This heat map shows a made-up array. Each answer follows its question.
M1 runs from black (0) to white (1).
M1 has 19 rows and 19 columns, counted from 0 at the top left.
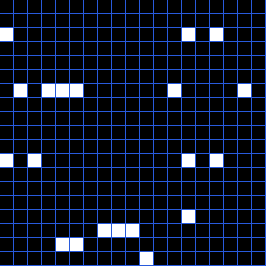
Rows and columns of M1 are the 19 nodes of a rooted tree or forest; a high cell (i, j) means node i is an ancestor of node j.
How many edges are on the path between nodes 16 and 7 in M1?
1
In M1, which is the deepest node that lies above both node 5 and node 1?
6
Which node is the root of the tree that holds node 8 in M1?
16
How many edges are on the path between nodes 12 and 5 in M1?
3
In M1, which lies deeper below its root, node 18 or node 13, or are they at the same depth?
node 13
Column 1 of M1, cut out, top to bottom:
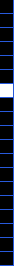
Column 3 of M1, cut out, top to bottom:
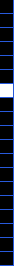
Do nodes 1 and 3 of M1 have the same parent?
yes
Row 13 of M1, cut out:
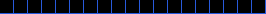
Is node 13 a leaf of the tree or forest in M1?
yes
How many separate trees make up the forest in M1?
5
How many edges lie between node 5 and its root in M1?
2
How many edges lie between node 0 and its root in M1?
2
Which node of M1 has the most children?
6
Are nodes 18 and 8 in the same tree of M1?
no
